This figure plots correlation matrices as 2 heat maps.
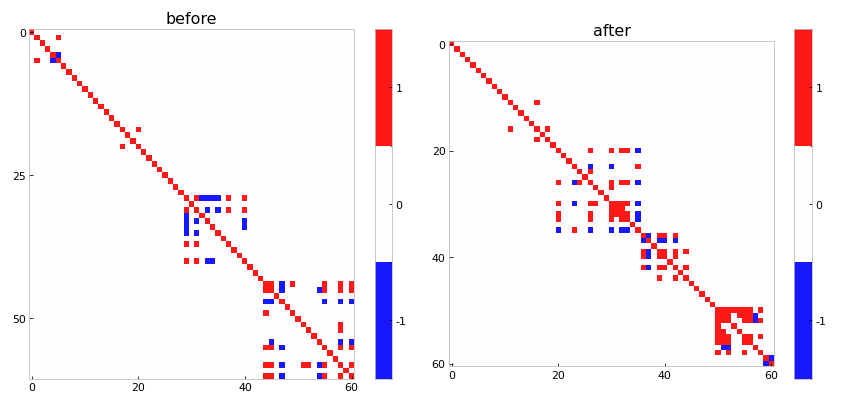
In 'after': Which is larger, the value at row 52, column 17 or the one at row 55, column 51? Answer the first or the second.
the second
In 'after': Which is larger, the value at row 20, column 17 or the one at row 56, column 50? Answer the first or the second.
the second
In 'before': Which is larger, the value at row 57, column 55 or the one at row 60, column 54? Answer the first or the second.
the first
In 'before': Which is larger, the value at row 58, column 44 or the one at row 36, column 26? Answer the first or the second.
the first
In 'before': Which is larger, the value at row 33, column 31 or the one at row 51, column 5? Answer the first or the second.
the second
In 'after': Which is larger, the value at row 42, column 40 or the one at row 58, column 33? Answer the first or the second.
the first
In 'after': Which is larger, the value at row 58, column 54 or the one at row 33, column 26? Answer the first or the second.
the second
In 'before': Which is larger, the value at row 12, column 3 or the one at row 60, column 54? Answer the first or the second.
the first
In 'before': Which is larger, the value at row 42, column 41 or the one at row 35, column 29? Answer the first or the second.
the first
